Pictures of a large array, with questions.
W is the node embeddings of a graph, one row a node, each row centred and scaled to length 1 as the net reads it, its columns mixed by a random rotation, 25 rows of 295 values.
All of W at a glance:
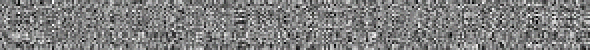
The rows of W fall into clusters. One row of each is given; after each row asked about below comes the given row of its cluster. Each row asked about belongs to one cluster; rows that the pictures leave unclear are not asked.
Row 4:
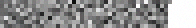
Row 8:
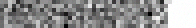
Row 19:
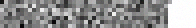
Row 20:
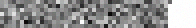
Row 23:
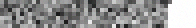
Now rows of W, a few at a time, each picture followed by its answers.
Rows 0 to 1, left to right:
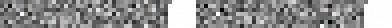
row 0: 4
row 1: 4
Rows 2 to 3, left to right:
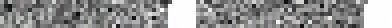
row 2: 23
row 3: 20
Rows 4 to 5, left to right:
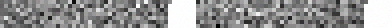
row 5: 19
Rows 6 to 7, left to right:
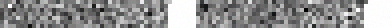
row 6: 8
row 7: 23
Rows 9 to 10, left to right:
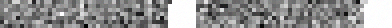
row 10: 8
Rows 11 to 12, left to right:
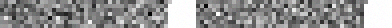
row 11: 8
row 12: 4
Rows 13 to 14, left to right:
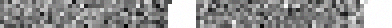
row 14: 8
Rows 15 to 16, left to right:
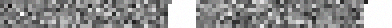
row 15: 4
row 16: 20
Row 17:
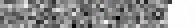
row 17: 20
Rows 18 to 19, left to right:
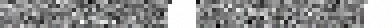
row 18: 20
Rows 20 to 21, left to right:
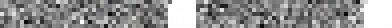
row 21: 8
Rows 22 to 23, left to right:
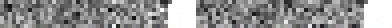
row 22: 23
